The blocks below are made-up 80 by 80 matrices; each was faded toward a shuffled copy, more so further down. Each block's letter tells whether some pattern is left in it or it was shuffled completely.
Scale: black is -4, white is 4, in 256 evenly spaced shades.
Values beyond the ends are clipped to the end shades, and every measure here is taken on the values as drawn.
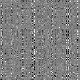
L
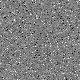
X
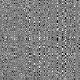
L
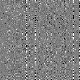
L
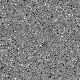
X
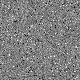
X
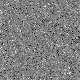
X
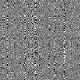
L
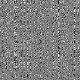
L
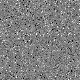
X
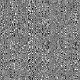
L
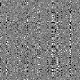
L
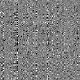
L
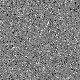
X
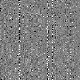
L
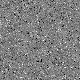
X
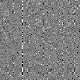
L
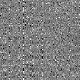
L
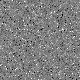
X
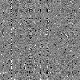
L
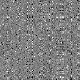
L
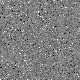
X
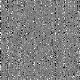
L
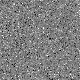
X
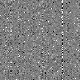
L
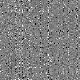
L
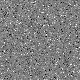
X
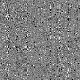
L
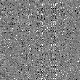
L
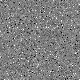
X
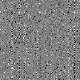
L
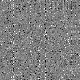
L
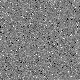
X
